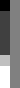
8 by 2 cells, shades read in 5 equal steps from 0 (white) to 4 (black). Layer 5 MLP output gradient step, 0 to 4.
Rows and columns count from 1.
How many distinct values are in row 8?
2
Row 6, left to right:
1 2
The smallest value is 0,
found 2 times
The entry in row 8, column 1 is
0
